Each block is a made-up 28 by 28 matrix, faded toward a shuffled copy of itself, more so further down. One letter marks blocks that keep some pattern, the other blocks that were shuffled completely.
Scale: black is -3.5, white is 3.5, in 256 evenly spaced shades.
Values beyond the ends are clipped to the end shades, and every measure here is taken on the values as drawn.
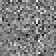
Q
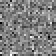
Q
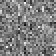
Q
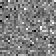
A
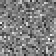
A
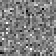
A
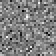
A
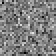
A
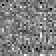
Q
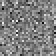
Q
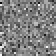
Q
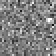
Q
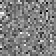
Q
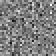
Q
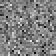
A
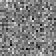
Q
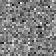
A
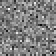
A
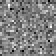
Q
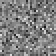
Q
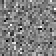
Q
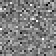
A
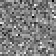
A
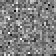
Q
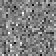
A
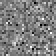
A
